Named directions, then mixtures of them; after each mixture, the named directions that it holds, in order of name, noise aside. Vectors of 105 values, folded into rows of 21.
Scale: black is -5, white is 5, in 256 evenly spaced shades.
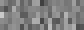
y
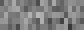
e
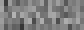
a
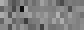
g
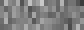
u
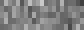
u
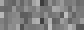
e, y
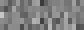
y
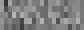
a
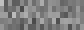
a, g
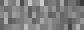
u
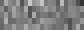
u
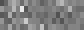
g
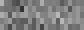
a, g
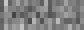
a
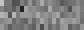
a, g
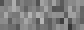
e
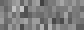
g, y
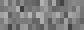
e, g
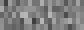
a, y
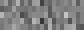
a, y
